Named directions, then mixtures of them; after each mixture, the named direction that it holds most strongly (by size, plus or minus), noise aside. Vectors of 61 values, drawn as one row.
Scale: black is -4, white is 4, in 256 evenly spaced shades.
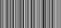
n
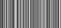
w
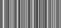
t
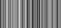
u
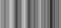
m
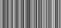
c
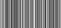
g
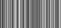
w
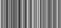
u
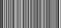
w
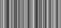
t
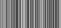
g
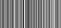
c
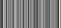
w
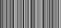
n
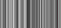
u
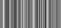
t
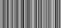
c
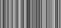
c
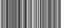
u
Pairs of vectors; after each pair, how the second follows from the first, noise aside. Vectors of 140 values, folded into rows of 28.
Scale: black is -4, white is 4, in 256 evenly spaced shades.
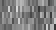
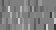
partly zeroed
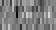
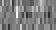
negated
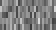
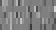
partly zeroed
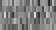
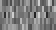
negated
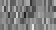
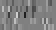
partly zeroed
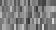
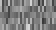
shuffled
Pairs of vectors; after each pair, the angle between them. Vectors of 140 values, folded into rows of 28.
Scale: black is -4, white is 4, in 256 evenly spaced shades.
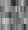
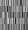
orthogonal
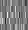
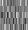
partly opposed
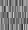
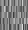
nearly opposite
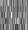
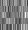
orthogonal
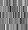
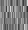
partly opposed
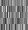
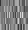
partly opposed
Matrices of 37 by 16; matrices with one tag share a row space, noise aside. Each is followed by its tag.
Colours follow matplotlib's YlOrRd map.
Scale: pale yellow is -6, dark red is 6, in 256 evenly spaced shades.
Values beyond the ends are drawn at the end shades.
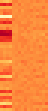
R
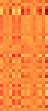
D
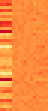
R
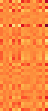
D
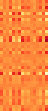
D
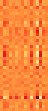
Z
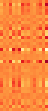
D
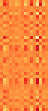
Z
